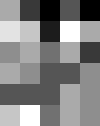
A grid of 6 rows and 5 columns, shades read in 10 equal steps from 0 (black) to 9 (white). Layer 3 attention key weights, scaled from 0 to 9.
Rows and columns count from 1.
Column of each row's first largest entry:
1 4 2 1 4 2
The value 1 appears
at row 2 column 3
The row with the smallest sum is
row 1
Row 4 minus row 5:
3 2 0 -3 0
